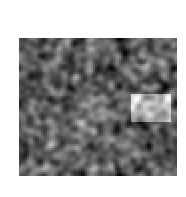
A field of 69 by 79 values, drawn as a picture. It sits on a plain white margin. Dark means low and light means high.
An odd patch, higher than its surroundings, sits in the middle right. The middle right is the ninth with the highest average. Overall the values sit about 40% of the way up the scale. No overall slope runs across the table. Values change most from cell to cell in the middle right.
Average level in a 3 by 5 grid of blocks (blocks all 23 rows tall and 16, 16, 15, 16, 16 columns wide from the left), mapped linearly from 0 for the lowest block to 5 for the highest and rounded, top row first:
0 1 1 1 1 / 1 1 3 3 5 / 1 2 2 1 0
